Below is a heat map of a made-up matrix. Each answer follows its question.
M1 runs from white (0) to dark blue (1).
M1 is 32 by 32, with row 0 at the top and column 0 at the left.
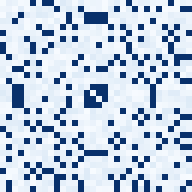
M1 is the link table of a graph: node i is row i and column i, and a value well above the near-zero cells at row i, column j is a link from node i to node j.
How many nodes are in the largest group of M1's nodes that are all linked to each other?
7
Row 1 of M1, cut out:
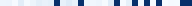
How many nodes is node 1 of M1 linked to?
8
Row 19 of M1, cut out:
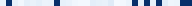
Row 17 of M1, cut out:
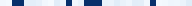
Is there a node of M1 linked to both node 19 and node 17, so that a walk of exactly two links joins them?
no
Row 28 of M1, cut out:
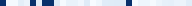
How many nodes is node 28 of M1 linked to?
5
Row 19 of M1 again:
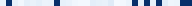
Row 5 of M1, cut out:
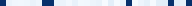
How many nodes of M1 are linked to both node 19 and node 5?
1
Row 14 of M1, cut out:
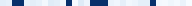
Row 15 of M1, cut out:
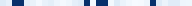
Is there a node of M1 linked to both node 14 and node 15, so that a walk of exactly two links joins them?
yes
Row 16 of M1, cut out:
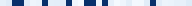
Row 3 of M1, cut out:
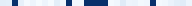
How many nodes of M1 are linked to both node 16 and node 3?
6
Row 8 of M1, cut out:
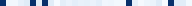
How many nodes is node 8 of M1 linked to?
5
